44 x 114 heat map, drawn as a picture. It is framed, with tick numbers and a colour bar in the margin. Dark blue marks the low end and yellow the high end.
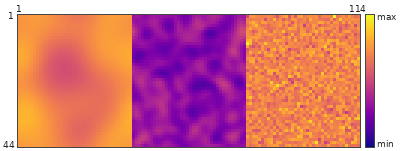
The table splits into one row of 3 panels. Panel 1,1: high, smooth. Panel 1,2: low, blotchy. Panel 1,3: high, fine-grained.
